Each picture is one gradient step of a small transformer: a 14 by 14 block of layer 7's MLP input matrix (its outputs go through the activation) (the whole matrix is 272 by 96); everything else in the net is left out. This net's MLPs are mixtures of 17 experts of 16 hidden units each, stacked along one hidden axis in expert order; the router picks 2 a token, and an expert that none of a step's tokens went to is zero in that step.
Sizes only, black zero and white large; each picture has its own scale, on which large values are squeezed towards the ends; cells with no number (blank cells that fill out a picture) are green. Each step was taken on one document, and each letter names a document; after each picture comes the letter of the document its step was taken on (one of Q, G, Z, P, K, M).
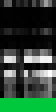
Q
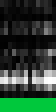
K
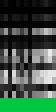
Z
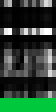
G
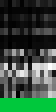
Z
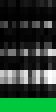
K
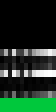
Z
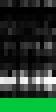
K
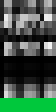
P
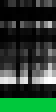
K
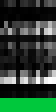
K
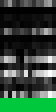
Q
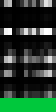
G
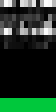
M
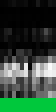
Z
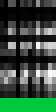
K
